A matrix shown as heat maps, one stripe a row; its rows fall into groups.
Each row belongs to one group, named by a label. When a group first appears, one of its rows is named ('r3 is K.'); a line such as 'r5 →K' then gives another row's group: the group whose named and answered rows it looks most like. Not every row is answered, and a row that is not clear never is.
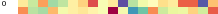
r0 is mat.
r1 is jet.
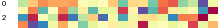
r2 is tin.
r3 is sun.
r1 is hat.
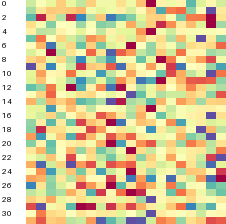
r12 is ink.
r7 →ink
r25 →jet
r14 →ink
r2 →tin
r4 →sun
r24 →hat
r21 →hat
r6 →hat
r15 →sun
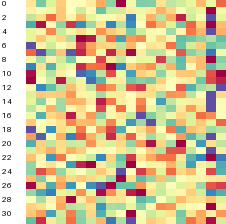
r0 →jet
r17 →jet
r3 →tin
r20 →sun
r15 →mat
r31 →tin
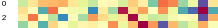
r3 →sun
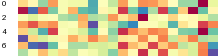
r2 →sun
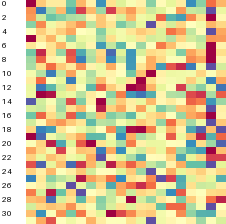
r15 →mat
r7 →tin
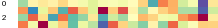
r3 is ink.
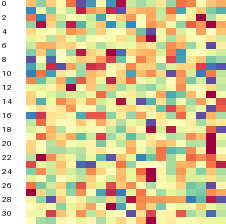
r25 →sun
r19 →tin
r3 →tin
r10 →sun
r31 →sun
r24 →sun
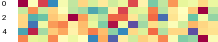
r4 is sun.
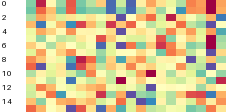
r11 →jet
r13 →mat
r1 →tin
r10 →sun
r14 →jet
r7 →hat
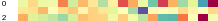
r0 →hat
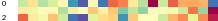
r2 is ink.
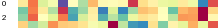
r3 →jet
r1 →tin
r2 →tin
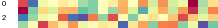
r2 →ink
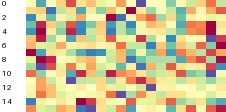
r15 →ink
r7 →ink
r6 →jet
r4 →tin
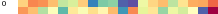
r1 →jet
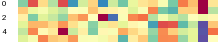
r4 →hat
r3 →hat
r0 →tin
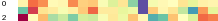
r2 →ink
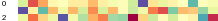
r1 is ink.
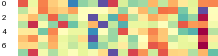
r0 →ink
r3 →tin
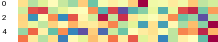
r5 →jet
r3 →jet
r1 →mat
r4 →tin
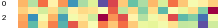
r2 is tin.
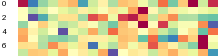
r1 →sun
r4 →jet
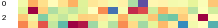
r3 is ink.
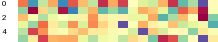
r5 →hat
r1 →tin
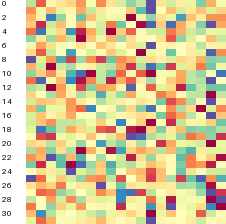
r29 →jet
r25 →sun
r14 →hat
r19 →mat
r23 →tin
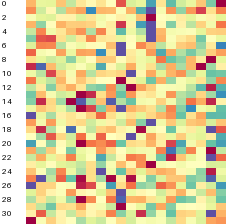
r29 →jet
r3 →jet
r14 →tin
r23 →sun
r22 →hat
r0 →jet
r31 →ink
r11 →jet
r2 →sun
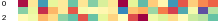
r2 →sun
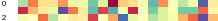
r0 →hat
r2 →mat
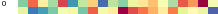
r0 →tin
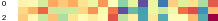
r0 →jet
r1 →mat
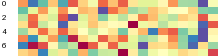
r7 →hat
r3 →jet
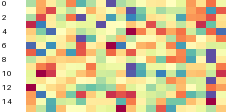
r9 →mat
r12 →ink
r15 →jet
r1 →mat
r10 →mat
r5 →ink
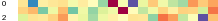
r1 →hat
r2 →hat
